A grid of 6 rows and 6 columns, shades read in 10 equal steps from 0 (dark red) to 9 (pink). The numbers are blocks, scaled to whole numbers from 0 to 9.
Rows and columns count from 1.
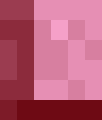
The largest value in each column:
3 3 8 9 8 8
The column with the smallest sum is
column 2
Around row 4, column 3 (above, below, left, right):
7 8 2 7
